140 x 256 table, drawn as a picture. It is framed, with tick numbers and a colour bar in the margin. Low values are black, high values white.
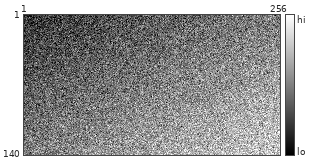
No regular stripes run through it. The ninth with the highest average is the bottom right. The field climbs toward the bottom right. The top left is the ninth with the lowest average. The grain is fine, like static.
